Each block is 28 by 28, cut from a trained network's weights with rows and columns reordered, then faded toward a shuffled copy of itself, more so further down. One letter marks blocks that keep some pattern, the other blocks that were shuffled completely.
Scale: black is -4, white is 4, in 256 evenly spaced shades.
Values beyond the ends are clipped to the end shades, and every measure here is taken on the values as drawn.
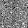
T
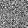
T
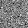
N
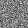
N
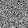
N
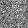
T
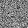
N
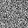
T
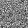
N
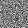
T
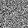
T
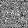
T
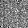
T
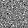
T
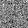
N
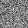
N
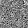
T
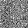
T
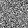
N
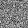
N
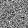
N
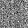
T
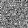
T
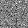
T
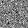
N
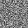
T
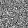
N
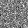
N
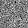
N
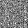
T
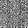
T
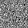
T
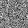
N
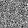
N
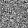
T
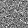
N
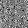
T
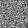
N
